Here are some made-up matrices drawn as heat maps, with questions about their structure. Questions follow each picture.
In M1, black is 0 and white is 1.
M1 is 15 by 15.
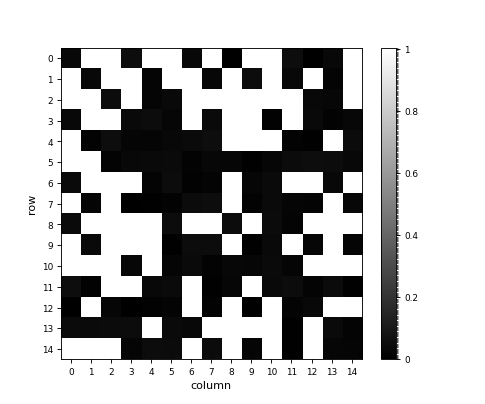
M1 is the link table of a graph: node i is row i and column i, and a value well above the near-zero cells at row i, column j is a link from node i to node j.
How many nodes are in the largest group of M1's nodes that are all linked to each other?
5
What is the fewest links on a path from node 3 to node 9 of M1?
1
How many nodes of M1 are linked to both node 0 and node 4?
2
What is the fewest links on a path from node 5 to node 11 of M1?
3
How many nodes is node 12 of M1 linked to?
6
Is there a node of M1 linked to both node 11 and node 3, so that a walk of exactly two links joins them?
yes
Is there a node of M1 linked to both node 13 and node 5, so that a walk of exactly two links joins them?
no
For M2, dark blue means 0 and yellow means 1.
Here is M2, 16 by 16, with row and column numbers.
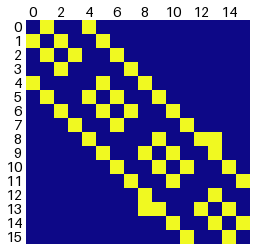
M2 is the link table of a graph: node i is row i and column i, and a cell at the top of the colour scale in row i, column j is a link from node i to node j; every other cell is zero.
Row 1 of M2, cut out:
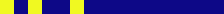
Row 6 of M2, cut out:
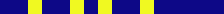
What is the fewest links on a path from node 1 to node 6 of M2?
2
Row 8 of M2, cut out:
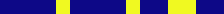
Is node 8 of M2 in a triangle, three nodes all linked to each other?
yes
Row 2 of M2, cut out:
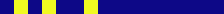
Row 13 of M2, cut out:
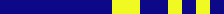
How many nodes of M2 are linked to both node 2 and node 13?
0
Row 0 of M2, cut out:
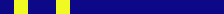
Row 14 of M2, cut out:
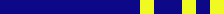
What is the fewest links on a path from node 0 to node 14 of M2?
4
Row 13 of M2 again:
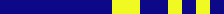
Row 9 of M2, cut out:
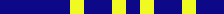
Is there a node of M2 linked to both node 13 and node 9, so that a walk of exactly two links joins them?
yes
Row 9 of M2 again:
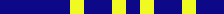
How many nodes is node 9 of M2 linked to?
4
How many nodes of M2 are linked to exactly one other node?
0
